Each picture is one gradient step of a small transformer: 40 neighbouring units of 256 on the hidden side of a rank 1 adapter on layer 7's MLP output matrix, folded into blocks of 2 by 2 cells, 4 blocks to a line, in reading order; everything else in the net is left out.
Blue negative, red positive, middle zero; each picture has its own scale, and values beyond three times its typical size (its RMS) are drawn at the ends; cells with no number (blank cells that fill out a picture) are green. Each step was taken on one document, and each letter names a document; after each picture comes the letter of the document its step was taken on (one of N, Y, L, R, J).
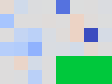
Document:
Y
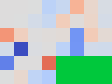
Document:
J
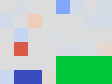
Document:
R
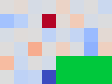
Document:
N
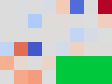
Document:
N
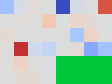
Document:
N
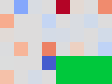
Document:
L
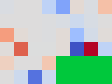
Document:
J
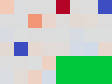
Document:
N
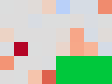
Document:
J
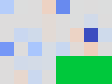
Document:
Y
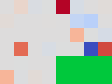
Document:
L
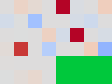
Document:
L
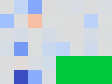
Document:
R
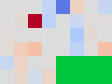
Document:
N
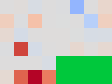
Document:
R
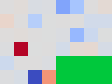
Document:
R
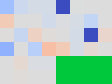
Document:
Y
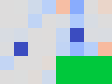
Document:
J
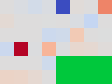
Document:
L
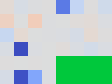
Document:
R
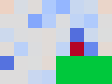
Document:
J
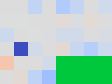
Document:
J
